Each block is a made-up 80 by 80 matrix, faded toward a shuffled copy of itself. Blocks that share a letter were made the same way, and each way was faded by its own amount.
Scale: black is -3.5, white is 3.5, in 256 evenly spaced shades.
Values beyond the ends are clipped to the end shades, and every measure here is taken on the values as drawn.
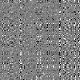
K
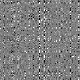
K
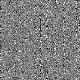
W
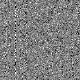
W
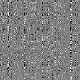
K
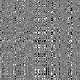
K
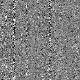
W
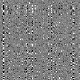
K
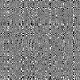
K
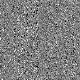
W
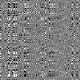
K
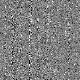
W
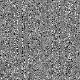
W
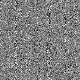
W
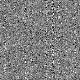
W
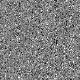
W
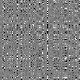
K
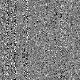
W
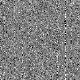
W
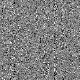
W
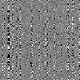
K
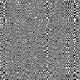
K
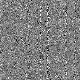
W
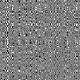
K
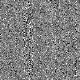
W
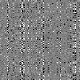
K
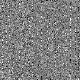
W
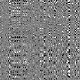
K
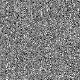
W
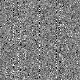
W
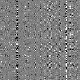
K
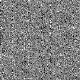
W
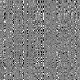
K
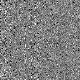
W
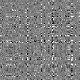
K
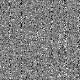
W
